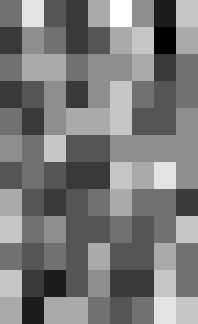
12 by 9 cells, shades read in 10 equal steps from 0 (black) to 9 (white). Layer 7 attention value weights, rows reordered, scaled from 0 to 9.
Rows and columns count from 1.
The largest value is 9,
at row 1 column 6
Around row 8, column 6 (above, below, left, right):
7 4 4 4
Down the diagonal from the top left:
4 5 6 2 6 5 6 4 7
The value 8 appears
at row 1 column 2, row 7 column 8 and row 12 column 8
